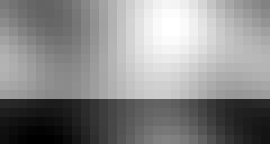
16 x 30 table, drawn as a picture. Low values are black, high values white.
Seam: horizontal, 70% of the way down, the top part higher. Ninth with the lowest average: bottom left. Lone odd cells: none. Ninth with the highest average: top middle.
